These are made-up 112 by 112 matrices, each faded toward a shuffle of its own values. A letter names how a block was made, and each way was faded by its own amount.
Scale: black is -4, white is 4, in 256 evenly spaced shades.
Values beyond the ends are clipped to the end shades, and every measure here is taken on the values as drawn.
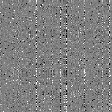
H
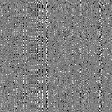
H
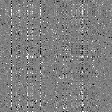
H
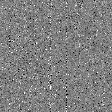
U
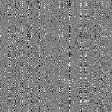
H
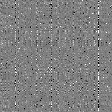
H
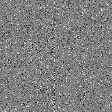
U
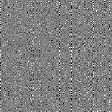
H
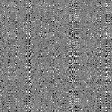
H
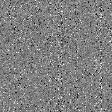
U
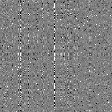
H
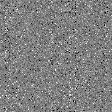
U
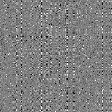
H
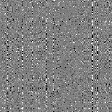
H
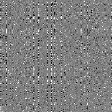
H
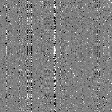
H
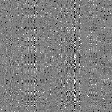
H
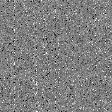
U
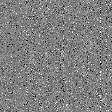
U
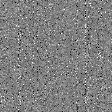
U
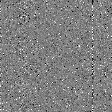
U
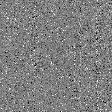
U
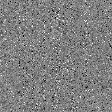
U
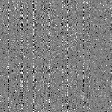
H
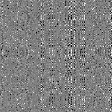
H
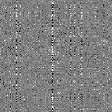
H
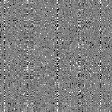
H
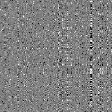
H
